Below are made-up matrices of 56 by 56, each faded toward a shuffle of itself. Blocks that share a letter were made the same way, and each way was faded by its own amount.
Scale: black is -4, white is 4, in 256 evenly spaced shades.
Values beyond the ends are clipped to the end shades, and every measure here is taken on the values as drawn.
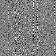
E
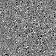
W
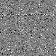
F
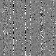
E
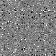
F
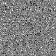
F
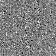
W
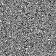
W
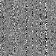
E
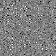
F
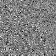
F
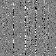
E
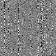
E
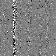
E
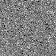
W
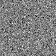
W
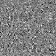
F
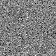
W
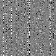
E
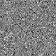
F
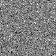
W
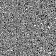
W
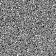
W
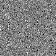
W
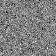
W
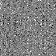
F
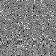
F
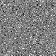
F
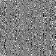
E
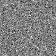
W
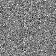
W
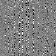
E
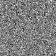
W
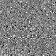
F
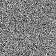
W
